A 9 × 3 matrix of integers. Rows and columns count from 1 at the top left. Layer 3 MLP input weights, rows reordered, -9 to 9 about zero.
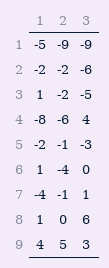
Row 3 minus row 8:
0 -2 -11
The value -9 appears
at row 1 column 2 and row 1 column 3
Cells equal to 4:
2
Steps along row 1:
down same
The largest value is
6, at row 8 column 3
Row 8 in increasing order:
0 1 6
